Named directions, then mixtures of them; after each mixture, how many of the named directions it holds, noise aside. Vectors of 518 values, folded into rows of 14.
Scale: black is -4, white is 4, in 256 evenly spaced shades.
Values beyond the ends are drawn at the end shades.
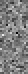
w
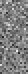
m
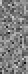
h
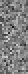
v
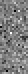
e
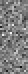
three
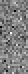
two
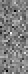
two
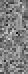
two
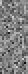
one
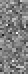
one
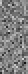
one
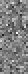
one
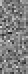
three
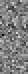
two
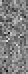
three
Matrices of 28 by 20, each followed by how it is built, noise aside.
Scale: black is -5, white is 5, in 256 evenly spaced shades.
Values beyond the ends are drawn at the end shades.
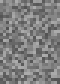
noise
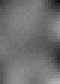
smooth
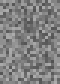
noise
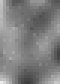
smooth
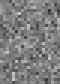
noise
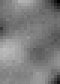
smooth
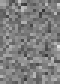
noise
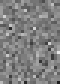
noise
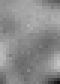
smooth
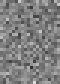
noise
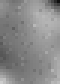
smooth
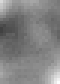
smooth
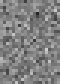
noise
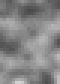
smooth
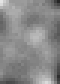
smooth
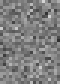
noise
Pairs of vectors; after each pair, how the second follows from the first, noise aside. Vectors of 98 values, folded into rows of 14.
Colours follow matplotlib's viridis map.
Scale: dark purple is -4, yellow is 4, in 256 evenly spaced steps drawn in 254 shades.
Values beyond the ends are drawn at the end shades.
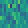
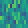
copied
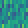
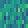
wrapped around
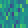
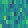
reversed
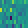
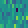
reversed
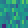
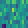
copied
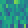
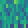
copied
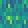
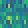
copied
